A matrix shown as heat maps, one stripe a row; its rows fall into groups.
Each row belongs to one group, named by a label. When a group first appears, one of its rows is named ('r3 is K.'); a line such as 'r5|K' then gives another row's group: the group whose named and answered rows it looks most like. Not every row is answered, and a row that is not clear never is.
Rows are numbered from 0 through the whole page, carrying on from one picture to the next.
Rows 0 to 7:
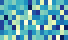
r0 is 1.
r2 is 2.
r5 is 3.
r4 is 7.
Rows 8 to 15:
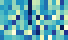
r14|2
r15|1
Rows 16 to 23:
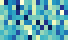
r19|1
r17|7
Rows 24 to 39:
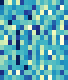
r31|3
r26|1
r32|3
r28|3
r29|2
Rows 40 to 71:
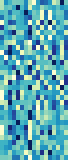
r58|3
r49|3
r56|3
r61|3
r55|2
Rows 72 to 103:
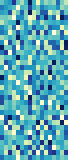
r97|3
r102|3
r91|7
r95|3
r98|2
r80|3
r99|1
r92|1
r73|7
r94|7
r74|7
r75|2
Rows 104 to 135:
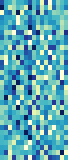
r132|2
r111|1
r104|1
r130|1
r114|1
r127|1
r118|3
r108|7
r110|2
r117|1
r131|7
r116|3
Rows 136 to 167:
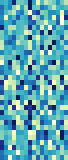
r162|2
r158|1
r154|1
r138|2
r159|7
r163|2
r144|3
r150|7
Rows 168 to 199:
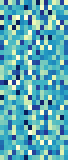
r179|7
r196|1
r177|1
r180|2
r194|2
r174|2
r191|2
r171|7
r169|1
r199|1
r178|2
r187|1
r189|2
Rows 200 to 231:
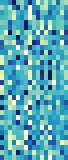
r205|1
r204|1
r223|7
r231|1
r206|3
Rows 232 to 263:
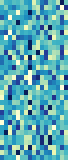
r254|7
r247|2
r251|3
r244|7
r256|3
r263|7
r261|7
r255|7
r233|3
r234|7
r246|2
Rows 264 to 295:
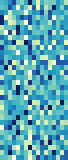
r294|3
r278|2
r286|1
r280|7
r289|3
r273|1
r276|7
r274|7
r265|3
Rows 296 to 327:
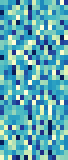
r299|7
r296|3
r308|2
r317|1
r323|3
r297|7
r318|1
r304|2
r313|7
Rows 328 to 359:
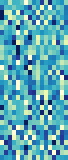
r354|2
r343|3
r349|1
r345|7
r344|7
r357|1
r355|7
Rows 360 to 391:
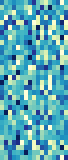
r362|2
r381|1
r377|1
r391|3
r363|3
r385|1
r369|7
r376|1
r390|1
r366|1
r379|7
